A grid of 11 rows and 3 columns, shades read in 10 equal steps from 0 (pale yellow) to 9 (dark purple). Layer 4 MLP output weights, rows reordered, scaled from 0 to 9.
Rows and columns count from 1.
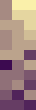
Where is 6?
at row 8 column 3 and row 10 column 1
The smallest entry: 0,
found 2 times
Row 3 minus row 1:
-1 3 1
